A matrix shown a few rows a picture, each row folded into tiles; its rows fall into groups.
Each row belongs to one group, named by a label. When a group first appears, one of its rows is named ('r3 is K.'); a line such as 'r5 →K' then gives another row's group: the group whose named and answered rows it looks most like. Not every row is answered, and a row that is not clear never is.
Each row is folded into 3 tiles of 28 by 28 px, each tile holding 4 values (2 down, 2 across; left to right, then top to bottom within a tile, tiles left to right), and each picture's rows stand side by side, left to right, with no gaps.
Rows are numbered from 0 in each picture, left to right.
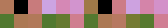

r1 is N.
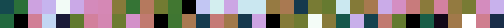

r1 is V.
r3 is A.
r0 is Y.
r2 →N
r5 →Y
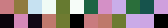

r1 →V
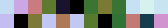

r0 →A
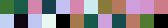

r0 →Y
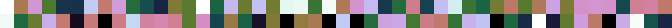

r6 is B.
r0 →A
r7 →Y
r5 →V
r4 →A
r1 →A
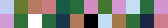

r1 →N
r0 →B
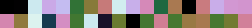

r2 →N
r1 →B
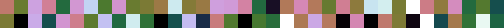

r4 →N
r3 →B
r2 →N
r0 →B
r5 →A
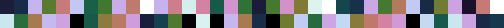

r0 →V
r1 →Y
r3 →Y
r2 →B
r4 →V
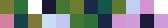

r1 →Y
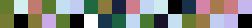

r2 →V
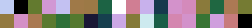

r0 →N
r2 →V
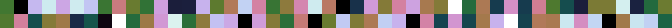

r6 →A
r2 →V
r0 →N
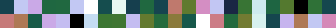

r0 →V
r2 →B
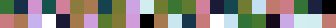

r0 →Y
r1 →Y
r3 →A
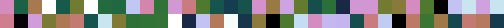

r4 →Y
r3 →A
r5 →N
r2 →A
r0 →B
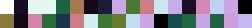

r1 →V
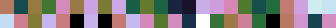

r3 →Y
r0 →V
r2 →B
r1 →A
